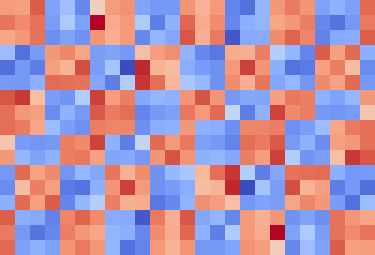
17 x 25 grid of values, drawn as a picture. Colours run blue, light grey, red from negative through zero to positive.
The histogram has two humps. It looks the same turned upside down. A checkerboard runs through the table. No overall slope runs across the table.
